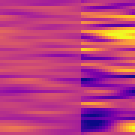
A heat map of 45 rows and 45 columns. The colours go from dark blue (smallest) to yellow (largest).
Mirror symmetry: none. Seam: vertical, 60% of the way across, the left part calmer. Ninth with the lowest average: bottom right. Grain: streaks across. Ninth with the highest average: top right. Histogram: heavy tails on both sides.
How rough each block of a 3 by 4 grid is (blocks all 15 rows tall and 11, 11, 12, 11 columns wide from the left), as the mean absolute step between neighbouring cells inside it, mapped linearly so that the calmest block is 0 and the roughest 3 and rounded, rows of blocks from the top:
0 0 2 3 / 0 0 2 2 / 0 0 1 2
